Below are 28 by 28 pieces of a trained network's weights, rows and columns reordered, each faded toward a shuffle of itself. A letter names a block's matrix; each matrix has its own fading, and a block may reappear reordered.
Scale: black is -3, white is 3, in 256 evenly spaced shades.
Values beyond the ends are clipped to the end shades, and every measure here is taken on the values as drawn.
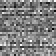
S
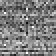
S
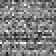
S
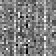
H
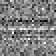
S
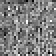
H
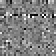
H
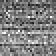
S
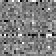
H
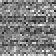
S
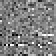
H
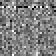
H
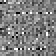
H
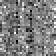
H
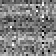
S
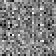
H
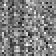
H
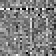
H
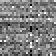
S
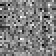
H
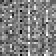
H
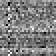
S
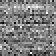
S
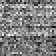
S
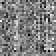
H
